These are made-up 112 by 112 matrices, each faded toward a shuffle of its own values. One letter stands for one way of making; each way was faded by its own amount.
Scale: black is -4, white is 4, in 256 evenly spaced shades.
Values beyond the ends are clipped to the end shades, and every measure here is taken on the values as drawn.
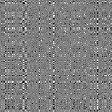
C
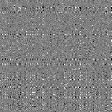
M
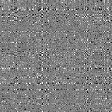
M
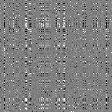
C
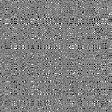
M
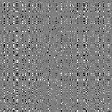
C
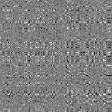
M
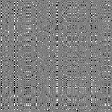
C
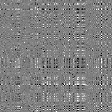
C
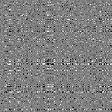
M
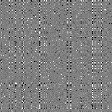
C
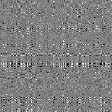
M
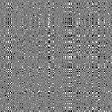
C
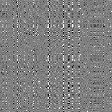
C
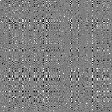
C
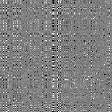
C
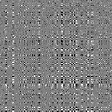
C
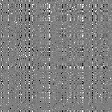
C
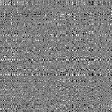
M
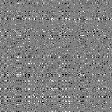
M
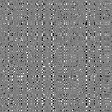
C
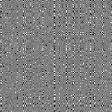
C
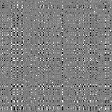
C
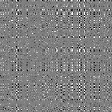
C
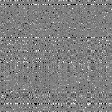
M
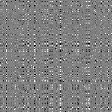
C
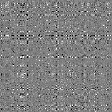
M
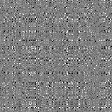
M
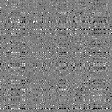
M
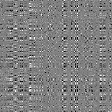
C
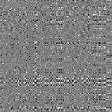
M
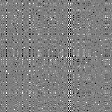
C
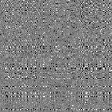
M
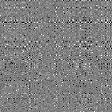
M
